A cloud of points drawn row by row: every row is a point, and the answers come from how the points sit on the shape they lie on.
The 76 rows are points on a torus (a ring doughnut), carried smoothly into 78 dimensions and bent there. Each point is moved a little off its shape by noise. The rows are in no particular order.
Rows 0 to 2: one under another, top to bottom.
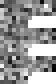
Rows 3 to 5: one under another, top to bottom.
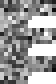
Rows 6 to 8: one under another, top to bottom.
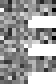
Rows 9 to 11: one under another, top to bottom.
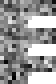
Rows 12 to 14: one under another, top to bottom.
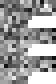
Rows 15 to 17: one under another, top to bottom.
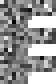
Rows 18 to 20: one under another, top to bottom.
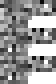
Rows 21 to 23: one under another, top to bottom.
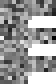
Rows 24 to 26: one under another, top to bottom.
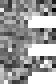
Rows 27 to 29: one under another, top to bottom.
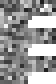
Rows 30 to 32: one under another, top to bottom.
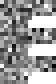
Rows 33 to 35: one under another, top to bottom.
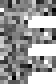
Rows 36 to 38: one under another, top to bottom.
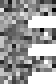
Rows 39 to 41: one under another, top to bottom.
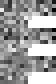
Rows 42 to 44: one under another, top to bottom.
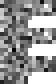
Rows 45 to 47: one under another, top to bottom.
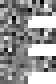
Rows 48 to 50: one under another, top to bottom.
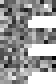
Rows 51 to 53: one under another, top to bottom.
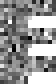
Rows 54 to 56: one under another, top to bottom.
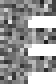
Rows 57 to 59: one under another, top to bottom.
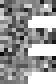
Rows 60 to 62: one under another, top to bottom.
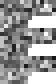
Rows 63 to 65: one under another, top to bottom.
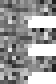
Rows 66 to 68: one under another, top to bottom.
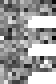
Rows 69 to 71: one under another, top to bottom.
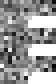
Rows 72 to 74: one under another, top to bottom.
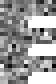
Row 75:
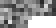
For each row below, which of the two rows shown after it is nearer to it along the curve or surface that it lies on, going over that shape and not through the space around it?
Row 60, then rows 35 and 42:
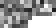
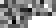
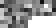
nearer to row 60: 35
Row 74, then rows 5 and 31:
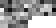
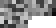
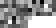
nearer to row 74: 31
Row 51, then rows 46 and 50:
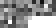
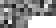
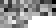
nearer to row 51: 46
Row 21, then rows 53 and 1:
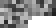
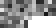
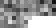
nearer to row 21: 1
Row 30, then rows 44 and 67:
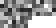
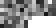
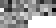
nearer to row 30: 67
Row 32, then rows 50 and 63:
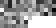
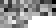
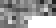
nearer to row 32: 50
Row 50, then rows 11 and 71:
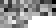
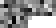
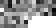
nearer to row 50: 71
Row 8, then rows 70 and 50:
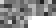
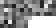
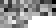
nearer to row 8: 70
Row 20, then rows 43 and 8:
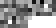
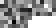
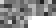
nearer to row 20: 8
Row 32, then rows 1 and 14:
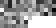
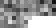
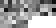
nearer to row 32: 14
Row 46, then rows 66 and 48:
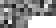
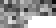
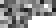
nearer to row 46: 66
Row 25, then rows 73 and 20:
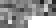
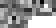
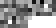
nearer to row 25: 20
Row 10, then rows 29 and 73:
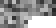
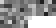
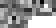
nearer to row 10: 29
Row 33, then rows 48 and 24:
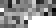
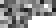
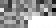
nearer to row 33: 24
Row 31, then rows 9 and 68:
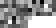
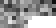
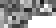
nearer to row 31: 68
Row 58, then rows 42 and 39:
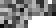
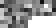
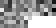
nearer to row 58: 39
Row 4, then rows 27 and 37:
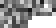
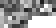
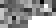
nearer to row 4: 27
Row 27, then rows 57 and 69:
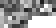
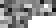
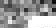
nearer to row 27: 69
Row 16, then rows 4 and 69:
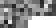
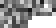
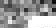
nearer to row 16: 69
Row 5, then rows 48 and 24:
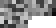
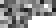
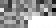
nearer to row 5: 24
